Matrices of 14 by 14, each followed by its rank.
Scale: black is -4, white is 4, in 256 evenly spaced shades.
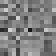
three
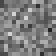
full rank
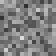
full rank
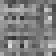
three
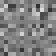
three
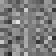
three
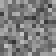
full rank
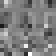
three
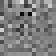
three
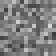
full rank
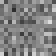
three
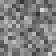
full rank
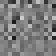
three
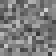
full rank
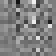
three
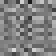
three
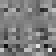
three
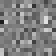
three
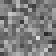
full rank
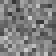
full rank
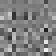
three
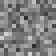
full rank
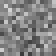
full rank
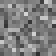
full rank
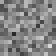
full rank
